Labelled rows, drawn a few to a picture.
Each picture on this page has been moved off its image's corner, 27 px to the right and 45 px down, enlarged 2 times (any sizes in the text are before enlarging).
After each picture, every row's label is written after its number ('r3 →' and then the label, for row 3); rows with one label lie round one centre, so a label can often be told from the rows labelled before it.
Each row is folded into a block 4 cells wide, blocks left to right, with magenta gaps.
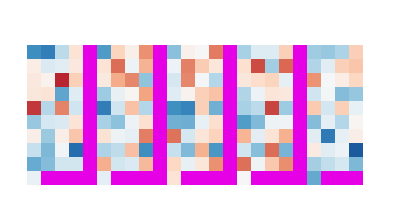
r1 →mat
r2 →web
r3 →web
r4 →web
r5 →mat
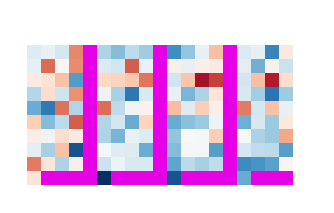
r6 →web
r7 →mat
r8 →mat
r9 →mat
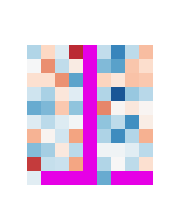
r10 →web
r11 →mat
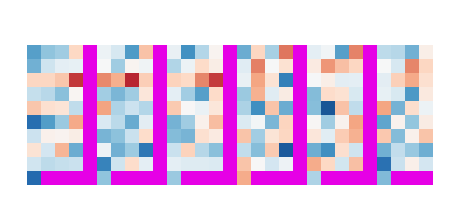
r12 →mat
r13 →mat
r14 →mat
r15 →web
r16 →web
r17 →mat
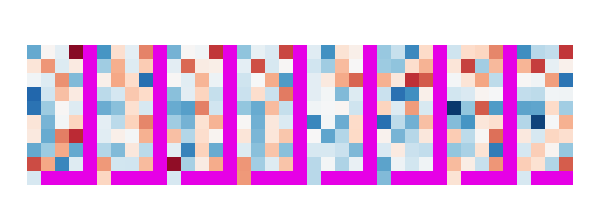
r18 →web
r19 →web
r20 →web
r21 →web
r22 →mat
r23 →mat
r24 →web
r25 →web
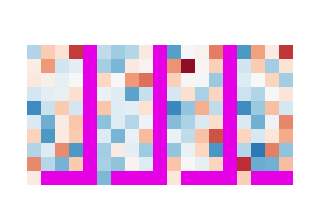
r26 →web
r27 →mat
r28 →web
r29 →web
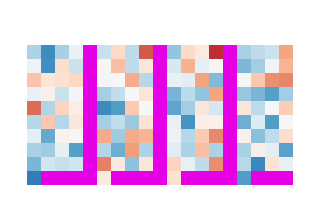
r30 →mat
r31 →web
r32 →web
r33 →mat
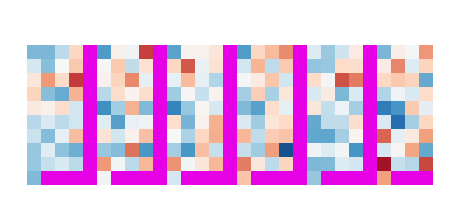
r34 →mat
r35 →web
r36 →web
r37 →web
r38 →mat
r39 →web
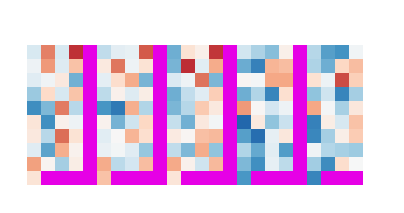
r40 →web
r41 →web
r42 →web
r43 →mat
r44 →mat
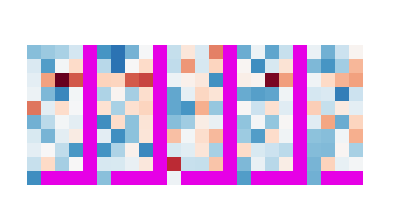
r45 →mat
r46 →mat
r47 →web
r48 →mat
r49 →mat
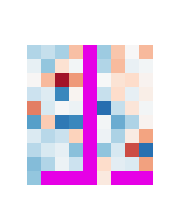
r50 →mat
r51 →web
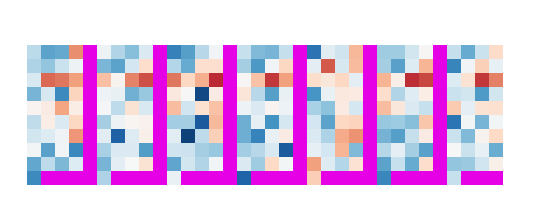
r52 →mat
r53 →mat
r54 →mat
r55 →mat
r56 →web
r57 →mat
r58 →mat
